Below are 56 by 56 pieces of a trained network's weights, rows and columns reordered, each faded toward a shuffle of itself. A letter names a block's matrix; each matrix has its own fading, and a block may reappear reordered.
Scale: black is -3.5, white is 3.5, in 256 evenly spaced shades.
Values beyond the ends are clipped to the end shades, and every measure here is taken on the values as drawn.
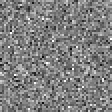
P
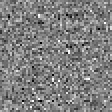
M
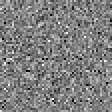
M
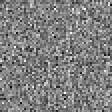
P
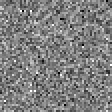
P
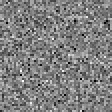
P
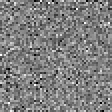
M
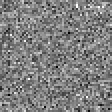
P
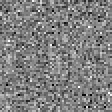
M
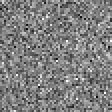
P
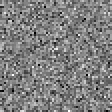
P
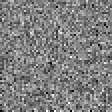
P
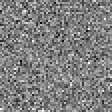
P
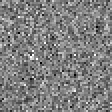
P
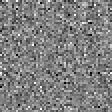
M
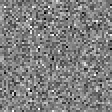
M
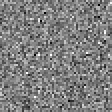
P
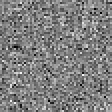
M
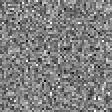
M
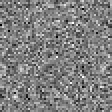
M
